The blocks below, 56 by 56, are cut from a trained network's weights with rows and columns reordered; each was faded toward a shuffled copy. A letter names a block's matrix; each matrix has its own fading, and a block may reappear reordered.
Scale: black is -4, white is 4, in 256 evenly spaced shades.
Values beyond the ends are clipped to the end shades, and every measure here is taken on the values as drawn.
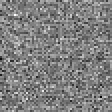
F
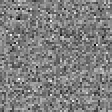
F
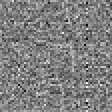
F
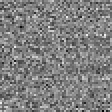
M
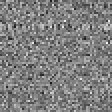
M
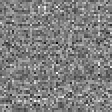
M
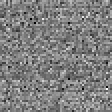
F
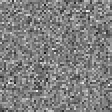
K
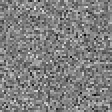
K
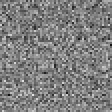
M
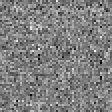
F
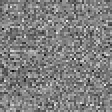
M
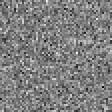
K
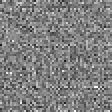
M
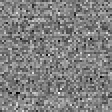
F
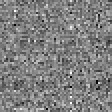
F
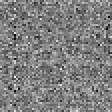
F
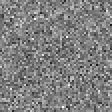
K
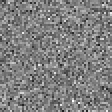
K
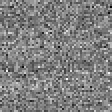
M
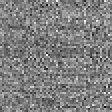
M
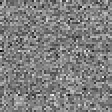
M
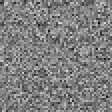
M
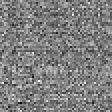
M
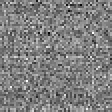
M
